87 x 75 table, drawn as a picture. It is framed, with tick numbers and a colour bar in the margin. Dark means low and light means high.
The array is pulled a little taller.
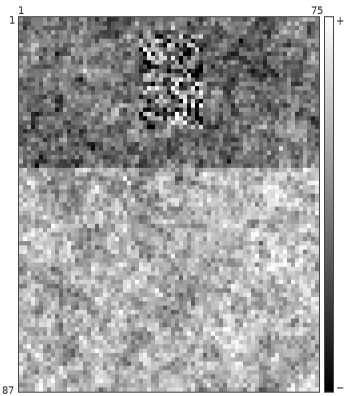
Values change most from cell to cell in the top middle. No regular stripes run through it. A horizontal seam about 40% of the way down splits the table, and the bottom part is higher. The bottom right is the ninth with the highest average. An odd patch, rougher than its surroundings, sits in the top middle.
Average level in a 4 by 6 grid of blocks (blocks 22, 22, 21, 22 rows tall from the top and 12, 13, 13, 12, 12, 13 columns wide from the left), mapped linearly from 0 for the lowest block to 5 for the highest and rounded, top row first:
1 1 1 1 0 1
2 2 2 2 2 3
4 4 4 4 5 5
4 4 4 4 5 4
